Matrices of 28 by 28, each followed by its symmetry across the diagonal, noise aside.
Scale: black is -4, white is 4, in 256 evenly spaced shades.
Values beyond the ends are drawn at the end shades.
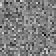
neither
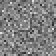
symmetric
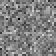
symmetric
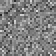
symmetric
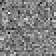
neither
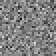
neither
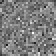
symmetric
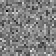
neither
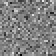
neither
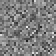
symmetric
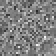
symmetric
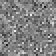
symmetric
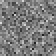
symmetric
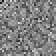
symmetric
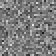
neither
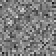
symmetric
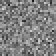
neither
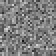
neither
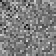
symmetric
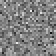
neither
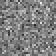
neither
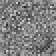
symmetric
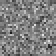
neither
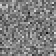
neither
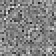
symmetric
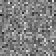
neither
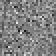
neither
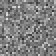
symmetric
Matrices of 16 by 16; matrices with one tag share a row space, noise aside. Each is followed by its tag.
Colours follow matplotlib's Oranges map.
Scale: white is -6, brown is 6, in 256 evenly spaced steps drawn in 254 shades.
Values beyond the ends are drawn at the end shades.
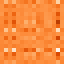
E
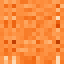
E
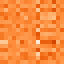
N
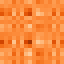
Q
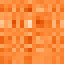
Q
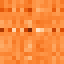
Q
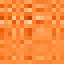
Q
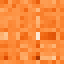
N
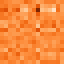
N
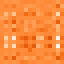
E
